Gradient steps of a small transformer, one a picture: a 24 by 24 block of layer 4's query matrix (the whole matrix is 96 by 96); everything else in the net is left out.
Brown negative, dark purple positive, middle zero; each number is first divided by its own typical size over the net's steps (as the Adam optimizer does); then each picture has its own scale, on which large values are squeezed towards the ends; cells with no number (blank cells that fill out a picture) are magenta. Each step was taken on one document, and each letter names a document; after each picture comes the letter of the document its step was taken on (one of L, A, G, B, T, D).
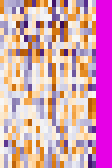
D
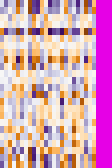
D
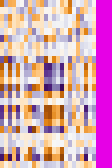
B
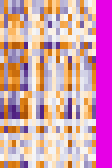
B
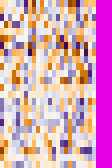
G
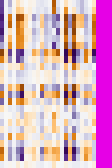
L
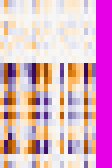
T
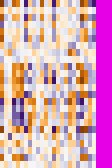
G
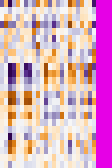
T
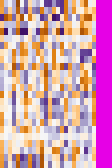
D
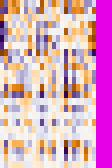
L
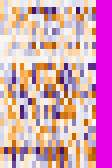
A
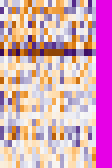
D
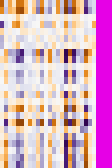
L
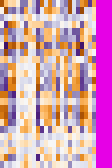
B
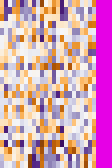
D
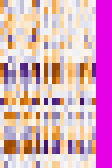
T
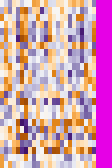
A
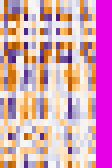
B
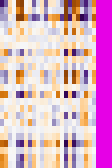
L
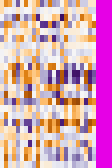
D
